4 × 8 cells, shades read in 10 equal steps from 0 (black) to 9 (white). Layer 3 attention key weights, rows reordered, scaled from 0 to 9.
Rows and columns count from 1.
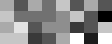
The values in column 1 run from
6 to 7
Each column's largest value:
7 8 6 5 7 9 6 9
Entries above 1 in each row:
8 7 8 7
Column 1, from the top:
6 7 6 7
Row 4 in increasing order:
1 2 3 6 7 7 9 9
